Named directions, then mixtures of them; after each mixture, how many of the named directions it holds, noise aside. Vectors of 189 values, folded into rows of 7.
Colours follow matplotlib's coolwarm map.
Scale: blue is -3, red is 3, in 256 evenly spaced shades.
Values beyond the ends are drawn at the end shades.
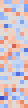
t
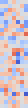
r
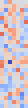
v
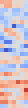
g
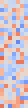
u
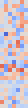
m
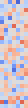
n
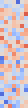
three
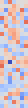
one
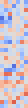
three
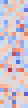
two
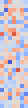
two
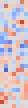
two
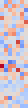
two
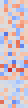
one
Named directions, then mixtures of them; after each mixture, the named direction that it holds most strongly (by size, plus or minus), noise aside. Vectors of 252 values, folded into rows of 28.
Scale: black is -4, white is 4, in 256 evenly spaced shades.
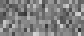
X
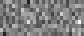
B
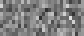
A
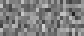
A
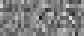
A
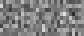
A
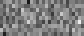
B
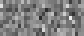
A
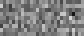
A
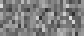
A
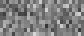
X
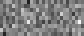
B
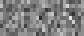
A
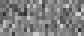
X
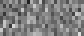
X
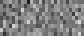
B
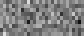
B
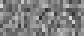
A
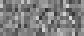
A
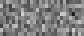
B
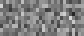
A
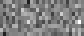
B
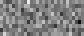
B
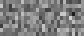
A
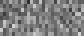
X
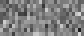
X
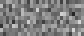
B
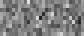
A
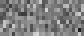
X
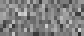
X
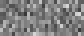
X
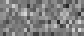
X
